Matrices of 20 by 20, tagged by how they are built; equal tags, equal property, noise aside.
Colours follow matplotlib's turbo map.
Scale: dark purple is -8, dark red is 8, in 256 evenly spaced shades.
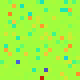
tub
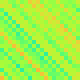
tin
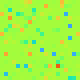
tub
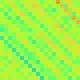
tin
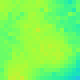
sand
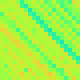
tin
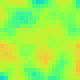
sand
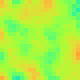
sand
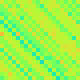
tin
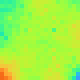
sand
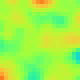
sand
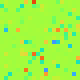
tub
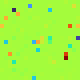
tub
